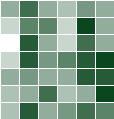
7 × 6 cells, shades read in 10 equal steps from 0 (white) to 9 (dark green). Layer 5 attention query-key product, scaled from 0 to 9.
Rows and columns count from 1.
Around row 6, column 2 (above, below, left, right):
5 8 3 7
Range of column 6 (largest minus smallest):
5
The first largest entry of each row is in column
2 5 2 6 5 6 2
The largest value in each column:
4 8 7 6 9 9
